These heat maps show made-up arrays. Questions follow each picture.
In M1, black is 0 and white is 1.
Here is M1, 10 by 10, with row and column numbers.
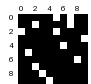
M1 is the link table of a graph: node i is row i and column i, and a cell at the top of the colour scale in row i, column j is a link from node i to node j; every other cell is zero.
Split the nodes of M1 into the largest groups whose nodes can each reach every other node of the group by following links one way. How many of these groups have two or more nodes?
2
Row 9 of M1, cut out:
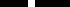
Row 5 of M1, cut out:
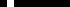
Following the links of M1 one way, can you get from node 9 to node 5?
no
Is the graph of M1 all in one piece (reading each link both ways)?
no
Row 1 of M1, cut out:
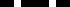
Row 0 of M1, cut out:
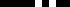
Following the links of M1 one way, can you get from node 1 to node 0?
yes
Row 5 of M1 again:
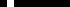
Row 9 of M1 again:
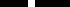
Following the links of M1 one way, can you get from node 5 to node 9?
no
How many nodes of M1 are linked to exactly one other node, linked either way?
0
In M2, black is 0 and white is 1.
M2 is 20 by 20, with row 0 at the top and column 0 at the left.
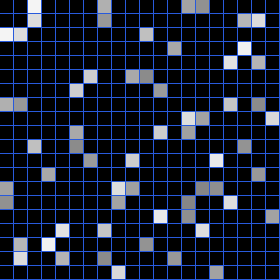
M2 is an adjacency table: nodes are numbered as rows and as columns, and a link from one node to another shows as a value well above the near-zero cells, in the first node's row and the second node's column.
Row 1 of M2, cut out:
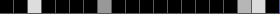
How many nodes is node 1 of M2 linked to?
4
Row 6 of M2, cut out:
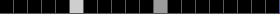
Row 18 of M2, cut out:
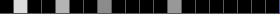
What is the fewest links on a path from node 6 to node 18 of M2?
5
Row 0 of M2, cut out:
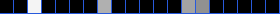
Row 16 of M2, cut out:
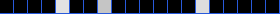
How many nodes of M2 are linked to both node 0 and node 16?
2
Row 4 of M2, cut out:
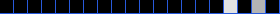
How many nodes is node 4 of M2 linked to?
2
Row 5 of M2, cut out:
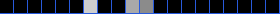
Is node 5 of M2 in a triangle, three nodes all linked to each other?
no
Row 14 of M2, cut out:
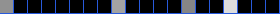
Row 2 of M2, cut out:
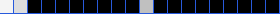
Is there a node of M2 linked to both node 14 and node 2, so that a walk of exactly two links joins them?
yes
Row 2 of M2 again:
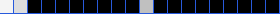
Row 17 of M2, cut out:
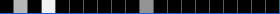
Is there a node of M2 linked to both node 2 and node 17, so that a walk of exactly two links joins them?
yes
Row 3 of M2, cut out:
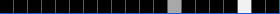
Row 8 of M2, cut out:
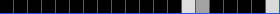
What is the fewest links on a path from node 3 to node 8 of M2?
6
